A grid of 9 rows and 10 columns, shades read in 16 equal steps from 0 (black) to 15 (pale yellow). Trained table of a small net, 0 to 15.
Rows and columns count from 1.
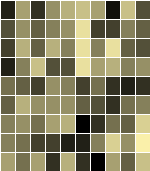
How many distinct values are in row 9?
7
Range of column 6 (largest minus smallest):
14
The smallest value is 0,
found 2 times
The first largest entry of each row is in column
6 6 6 6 4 2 10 10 10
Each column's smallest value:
2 6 3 3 2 0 0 1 2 3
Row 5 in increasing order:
2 3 3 4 4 6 7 7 8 9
